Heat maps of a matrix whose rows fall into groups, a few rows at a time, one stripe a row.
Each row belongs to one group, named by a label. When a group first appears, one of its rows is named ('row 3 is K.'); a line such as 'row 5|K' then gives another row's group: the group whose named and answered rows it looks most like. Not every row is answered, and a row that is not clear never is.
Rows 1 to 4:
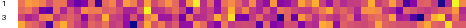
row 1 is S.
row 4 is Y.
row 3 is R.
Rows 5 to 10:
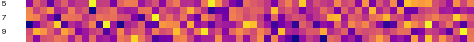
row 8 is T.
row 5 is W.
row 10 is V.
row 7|Y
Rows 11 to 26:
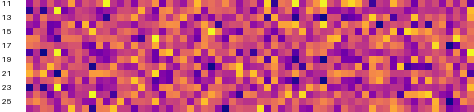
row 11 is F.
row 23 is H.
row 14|F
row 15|W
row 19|V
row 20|R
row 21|Y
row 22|V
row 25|S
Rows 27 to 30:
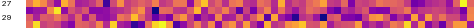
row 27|S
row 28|H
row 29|V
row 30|F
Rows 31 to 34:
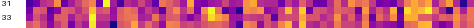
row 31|T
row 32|W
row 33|W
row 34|W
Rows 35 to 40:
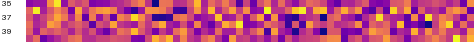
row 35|H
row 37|V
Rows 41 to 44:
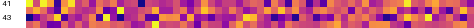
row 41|Y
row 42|S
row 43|T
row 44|Y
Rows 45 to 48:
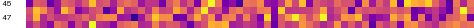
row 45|W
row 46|S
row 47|F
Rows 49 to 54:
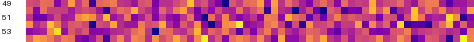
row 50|V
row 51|T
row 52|R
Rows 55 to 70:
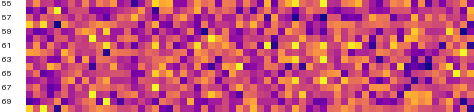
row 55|F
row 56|H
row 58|Y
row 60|W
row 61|F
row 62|S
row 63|F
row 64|R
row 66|F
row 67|Y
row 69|T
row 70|Y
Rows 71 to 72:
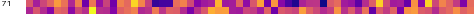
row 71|V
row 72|W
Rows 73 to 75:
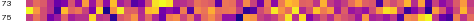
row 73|F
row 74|S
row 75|W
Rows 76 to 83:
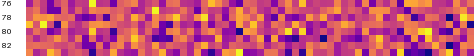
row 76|W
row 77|Y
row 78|S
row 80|W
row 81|V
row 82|S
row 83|R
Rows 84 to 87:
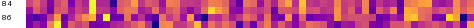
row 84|W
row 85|W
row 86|T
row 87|H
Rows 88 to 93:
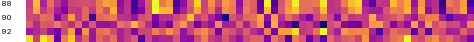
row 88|F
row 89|F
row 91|V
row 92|F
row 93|Y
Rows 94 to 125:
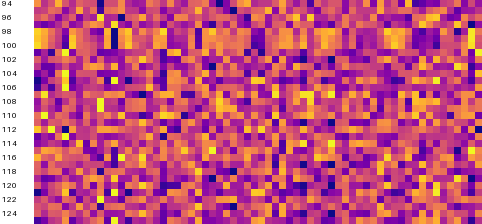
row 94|R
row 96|W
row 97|T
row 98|S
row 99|S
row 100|S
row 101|H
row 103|T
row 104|H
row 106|H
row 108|W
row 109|W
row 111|V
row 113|H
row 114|F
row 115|S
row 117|V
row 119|T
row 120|V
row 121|T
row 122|W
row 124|V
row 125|T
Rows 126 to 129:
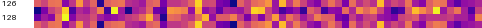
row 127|T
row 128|H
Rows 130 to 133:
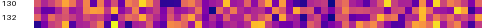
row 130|V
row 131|T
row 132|V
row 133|T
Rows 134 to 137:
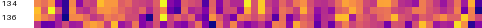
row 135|Y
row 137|T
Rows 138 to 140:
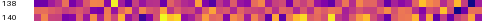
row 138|T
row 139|S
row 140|F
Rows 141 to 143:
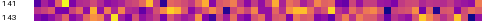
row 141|H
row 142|F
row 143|T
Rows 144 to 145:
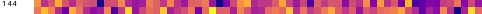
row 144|R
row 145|S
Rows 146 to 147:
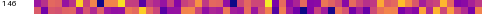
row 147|V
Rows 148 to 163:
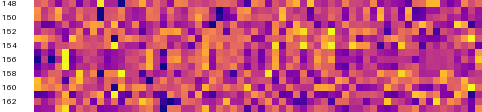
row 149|R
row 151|T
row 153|S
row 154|F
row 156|H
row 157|H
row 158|R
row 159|Y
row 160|S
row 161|T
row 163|H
